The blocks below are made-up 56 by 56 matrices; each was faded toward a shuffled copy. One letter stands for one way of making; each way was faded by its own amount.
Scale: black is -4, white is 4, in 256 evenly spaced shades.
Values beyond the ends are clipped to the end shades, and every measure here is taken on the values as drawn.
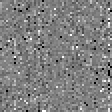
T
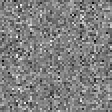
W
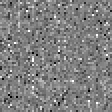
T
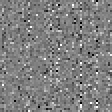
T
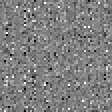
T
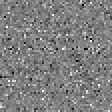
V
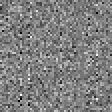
W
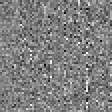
W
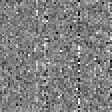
W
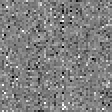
T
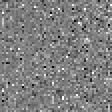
T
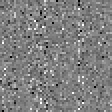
T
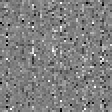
T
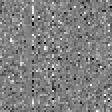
T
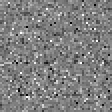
V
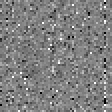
T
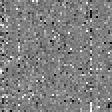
T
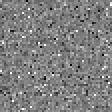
V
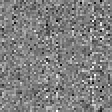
W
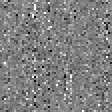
T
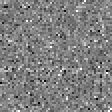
V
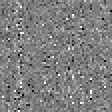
T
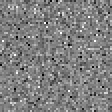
V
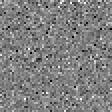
V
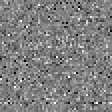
V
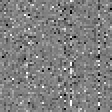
T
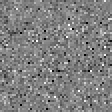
V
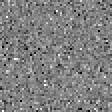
V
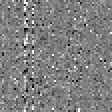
T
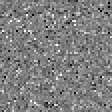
V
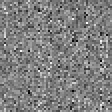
W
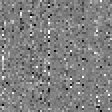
T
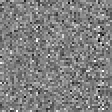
W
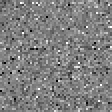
V
